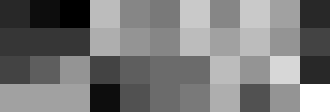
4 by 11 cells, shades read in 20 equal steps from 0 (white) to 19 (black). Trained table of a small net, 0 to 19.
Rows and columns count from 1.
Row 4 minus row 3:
-7 -5 -1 4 1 0 -1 1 5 5 -16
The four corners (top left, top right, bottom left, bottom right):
16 16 7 0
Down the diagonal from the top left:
16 15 8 18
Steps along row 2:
same same down up up down up down up up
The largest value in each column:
16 18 19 18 13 11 11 9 13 8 16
